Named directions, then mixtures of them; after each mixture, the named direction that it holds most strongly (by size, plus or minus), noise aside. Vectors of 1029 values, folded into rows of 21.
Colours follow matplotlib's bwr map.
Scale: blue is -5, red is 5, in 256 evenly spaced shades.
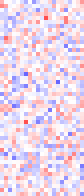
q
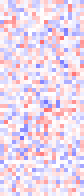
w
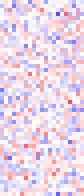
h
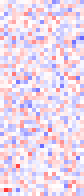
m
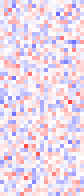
h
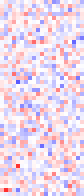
m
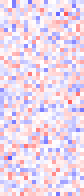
h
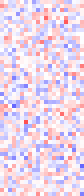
q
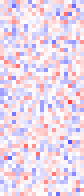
h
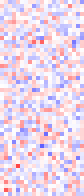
m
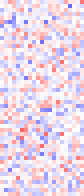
w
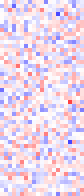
h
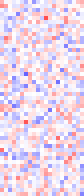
q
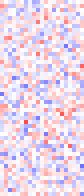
q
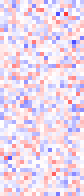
h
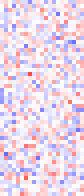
h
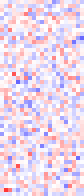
m
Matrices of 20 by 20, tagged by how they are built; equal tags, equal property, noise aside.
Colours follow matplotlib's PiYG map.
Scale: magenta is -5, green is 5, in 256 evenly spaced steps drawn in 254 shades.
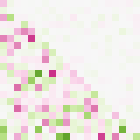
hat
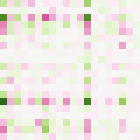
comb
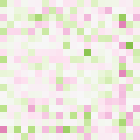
comb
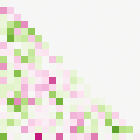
hat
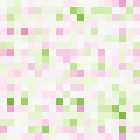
comb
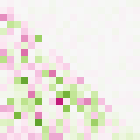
hat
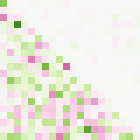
hat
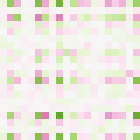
comb
